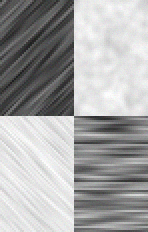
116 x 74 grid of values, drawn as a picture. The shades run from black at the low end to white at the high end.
It is made of 2 by 2 panels. Panel 1,1: low, slanting up to the right. Panel 1,2: very high, blotchy, faint in contrast. Panel 2,1: very high, slanting down to the right, faint in contrast. Panel 2,2: middling, streaked across, strong in contrast.
